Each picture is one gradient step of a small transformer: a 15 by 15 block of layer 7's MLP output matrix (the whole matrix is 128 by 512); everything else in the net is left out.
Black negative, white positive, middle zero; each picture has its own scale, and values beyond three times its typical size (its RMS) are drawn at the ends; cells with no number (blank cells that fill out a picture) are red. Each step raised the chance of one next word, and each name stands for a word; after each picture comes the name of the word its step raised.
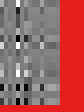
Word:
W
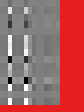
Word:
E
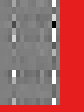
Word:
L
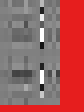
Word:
L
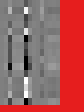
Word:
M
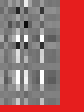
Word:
L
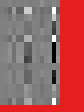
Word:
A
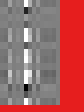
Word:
L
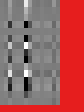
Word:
W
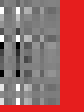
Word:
A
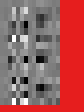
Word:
E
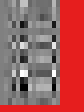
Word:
W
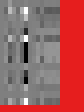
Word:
A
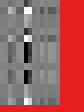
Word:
A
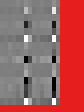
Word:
E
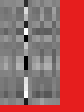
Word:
M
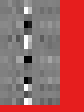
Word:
E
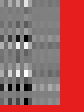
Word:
W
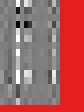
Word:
L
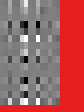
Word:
E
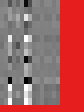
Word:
E
